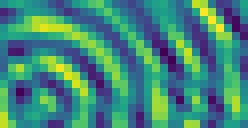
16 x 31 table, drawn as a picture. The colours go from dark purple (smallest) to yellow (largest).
Rings: centred on the bottom left. Slope: none. Mirror symmetry: none. Odd rows or columns: none.
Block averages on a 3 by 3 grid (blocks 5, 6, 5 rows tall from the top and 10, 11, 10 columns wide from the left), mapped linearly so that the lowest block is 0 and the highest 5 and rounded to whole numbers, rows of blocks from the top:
5 0 1 | 1 2 0 | 1 3 1
